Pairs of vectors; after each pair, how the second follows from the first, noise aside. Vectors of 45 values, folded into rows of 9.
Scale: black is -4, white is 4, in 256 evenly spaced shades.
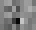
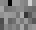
shuffled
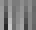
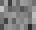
shuffled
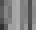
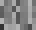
sign-scrambled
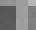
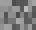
shuffled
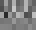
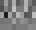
copied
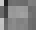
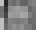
copied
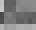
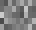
shuffled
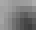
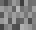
shuffled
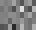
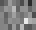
shuffled
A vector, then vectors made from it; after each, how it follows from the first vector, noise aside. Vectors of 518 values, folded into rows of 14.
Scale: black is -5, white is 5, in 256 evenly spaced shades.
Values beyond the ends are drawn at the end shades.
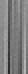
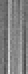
negated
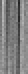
reversed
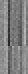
wrapped around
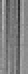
reversed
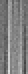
negated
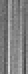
negated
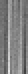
negated
